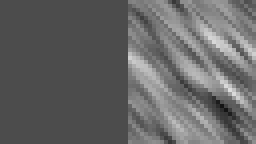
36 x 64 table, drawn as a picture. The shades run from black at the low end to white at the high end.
The table splits into one row of 2 panels. Panel 1,1: low, flat. Panel 1,2: middling, slanting down to the right, strong in contrast.
